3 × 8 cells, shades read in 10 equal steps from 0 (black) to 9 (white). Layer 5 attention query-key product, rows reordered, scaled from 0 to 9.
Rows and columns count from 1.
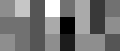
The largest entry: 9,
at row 1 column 4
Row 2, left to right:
4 4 3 6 0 6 2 5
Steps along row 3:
down down up down up same down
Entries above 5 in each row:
3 2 0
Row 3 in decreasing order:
5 5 5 5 4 3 3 1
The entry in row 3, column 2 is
4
